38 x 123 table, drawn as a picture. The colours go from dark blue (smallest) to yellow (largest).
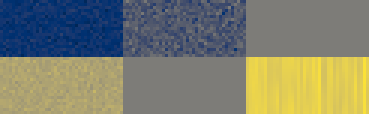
It is made of 2 by 3 panels. Panel 1,1: very low, fine-grained, faint in contrast. Panel 1,2: low, fine-grained. Panel 1,3: middling, flat. Panel 2,1: high, fine-grained, faint in contrast. Panel 2,2: middling, flat. Panel 2,3: very high, streaked downward, faint in contrast.
